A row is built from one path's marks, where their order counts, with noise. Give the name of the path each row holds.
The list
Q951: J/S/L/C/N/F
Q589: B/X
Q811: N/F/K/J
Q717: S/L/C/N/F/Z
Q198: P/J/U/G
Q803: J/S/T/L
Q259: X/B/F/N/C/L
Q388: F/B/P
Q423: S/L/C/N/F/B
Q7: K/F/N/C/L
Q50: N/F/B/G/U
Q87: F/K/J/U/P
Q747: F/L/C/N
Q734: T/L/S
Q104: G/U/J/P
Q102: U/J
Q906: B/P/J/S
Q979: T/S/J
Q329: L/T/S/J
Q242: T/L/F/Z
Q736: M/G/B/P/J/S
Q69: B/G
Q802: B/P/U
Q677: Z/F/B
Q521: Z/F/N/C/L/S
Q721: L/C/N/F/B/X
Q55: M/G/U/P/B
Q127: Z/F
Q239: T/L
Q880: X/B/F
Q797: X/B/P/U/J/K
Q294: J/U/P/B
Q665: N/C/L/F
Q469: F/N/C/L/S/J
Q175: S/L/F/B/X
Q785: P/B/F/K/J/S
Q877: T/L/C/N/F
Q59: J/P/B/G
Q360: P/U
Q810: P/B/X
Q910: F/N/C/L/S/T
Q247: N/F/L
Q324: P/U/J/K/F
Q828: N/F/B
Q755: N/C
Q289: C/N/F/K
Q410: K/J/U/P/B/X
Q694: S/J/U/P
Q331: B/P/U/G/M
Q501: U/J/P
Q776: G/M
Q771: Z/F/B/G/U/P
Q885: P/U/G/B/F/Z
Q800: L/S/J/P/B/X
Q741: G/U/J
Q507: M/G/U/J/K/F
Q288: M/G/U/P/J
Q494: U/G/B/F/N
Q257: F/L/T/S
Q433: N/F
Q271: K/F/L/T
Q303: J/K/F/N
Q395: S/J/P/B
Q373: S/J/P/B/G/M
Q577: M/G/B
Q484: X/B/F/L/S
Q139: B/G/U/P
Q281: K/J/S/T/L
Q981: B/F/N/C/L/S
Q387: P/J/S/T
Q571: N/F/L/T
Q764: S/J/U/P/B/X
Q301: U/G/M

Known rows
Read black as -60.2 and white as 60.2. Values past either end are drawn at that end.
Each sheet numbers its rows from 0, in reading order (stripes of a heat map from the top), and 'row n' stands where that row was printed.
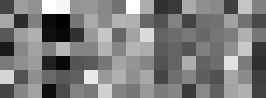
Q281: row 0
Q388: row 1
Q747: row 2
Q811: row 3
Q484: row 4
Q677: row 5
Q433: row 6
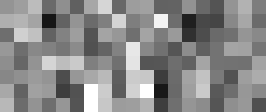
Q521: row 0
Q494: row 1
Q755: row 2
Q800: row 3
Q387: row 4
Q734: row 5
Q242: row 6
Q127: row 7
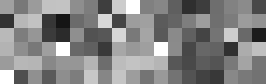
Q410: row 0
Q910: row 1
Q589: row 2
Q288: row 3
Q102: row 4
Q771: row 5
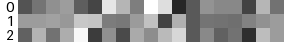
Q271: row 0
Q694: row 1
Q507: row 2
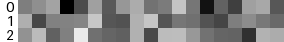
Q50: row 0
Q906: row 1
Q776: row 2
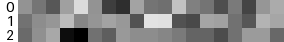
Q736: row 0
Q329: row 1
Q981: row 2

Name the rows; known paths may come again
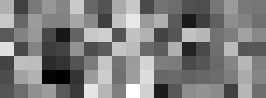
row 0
Q906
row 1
Q294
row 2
Q257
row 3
Q810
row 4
Q665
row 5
Q747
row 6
Q271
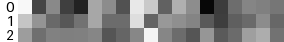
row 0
Q802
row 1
Q69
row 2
Q800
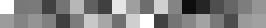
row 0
Q139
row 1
Q239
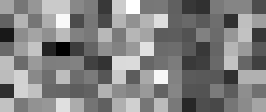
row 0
Q410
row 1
Q507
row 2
Q811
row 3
Q721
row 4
Q797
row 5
Q301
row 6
Q289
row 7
Q198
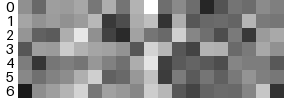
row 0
Q324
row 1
Q764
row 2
Q736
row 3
Q803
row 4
Q785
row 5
Q395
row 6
Q303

